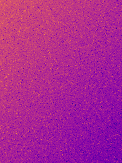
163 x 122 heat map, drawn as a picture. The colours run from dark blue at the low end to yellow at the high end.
The ninth with the highest average is the top left. The field climbs toward the top left. No regular stripes run through it. The histogram is bell-shaped. The grain is fine, like static. The ninth with the lowest average is the bottom right.
